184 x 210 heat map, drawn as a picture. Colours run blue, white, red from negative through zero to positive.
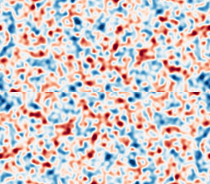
It looks the same turned upside down. No single row or column stands out from its neighbours. There is no overall slope. The values follow a bell shape. There are no regular stripes. The texture is blotchy.
